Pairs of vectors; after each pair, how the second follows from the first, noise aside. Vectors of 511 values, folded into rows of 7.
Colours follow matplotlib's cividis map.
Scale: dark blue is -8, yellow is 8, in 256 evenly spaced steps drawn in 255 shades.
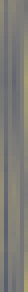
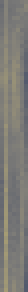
negated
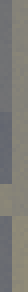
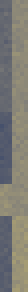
scaled up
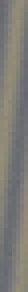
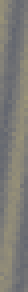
negated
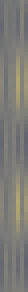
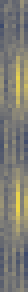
scaled up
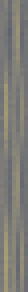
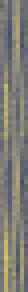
scaled up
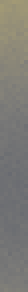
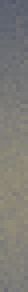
negated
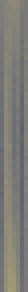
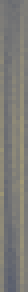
negated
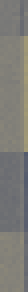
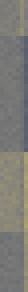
negated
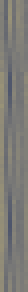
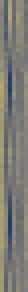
scaled up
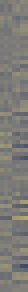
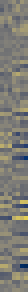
scaled up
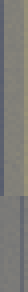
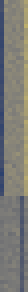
scaled up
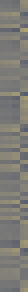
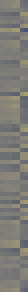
negated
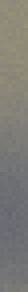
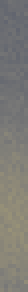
negated
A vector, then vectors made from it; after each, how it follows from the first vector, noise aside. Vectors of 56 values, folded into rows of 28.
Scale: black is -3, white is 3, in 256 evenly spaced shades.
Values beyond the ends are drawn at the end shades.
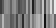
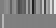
partly zeroed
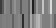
partly zeroed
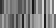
copied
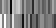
reversed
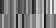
copied
